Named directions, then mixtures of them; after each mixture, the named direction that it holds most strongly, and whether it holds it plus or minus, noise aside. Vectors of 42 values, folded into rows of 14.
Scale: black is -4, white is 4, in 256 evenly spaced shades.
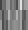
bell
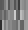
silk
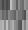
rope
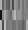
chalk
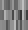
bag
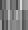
bell, plus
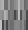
silk, minus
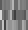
chalk, minus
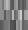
bag, minus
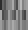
bell, plus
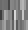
bag, plus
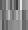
bell, plus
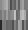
rope, minus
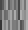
silk, plus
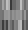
rope, minus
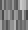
bag, plus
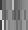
chalk, minus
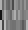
chalk, plus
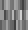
bag, minus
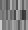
rope, plus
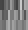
bell, plus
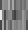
chalk, minus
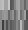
rope, minus
